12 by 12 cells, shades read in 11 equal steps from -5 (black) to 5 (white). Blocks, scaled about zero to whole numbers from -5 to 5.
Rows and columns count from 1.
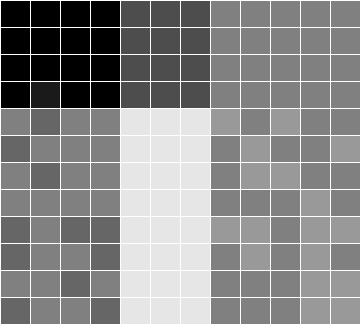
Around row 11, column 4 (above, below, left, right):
-1 -1 -1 4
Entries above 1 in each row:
0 0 0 0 3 3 3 3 3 3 3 3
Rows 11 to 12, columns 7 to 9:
4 0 0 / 4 0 0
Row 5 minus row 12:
1 -1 0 1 0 0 0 1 0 1 -1 -1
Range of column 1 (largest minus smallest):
5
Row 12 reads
-1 0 0 -1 4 4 4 0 0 0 1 1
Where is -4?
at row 4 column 2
